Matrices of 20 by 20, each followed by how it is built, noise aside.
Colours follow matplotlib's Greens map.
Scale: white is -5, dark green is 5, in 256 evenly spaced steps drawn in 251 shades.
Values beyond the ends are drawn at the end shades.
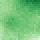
smooth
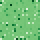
sparse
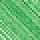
Toeplitz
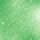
smooth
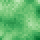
smooth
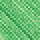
Toeplitz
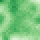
smooth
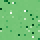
sparse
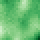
smooth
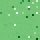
sparse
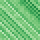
Toeplitz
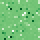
sparse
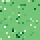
sparse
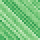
Toeplitz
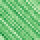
Toeplitz
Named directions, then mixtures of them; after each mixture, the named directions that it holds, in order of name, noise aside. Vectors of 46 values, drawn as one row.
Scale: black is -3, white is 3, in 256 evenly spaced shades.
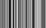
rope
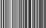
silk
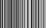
silk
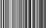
silk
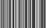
rope, silk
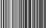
silk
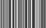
rope, silk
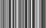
rope, silk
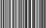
rope, silk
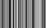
rope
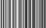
rope, silk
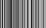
silk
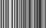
rope, silk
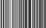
silk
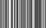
rope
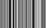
rope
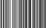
silk
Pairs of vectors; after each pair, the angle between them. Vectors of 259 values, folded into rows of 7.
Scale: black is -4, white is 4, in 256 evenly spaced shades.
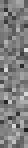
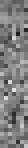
orthogonal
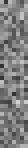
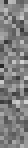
nearly parallel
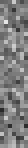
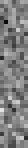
nearly opposite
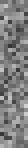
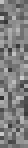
partly opposed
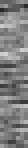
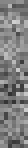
partly aligned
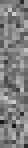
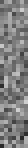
partly opposed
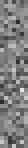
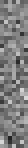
nearly parallel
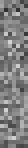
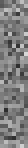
nearly opposite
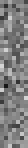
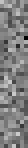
partly opposed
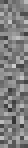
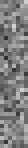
partly aligned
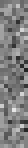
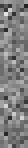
orthogonal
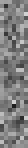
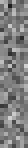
orthogonal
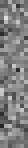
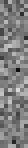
partly aligned
